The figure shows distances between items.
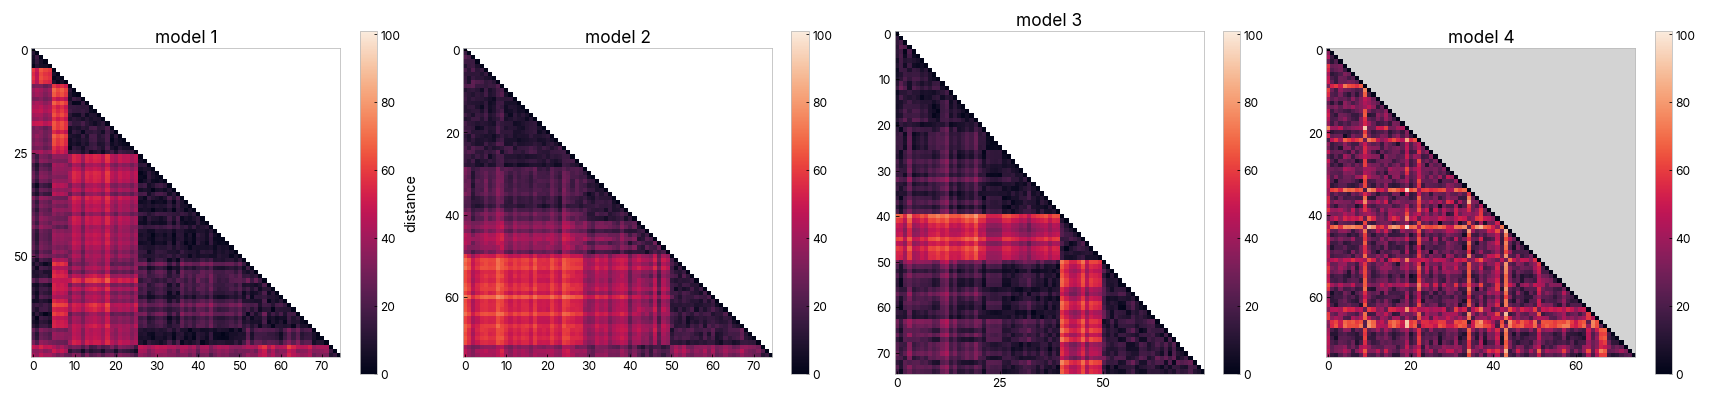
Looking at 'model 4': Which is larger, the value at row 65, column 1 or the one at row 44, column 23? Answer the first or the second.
the first
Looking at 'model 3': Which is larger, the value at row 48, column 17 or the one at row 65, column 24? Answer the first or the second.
the first
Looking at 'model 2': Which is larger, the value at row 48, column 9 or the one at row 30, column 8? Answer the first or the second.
the first
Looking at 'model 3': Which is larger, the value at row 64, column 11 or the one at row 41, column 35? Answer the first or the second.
the second
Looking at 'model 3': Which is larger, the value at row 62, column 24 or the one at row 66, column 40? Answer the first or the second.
the second
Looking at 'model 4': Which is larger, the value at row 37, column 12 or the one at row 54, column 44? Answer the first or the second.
the first
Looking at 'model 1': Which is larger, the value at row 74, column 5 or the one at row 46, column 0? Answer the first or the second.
the first
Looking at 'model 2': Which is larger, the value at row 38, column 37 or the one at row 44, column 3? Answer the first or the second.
the second
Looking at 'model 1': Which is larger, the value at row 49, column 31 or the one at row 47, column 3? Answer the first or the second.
the second
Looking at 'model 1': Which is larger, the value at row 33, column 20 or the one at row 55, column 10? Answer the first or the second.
the second
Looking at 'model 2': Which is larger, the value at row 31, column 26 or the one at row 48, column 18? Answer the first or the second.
the second
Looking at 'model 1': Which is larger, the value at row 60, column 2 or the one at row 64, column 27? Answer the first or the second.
the second
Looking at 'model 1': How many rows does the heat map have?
75
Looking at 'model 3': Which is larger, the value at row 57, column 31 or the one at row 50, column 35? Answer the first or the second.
the second
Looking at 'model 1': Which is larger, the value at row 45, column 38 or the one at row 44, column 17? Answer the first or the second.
the second
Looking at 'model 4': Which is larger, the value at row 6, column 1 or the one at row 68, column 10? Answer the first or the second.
the second
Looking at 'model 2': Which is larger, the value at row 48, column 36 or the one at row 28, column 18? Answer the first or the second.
the first
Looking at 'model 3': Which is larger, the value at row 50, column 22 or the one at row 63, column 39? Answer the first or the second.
the first
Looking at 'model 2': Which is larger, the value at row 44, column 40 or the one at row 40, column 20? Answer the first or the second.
the second
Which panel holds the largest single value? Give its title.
model 4
